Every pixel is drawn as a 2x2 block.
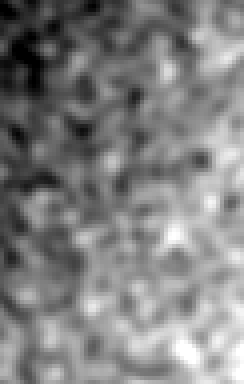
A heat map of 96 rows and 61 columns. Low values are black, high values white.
Odd rows or columns: none. Lone odd cells: none. Ninth with the lowest average: top left. Grain: blotchy. Mirror symmetry: none. Slope: up to the bottom right. Average level on the scale: 50%. Ninth with the highest average: bottom right.
